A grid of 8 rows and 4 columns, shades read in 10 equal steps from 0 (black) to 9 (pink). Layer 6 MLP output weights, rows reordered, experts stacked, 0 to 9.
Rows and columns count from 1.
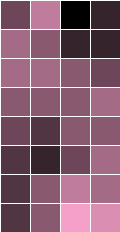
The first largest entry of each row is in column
2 1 1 4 3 4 3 3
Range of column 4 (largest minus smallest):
6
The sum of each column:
34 38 37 39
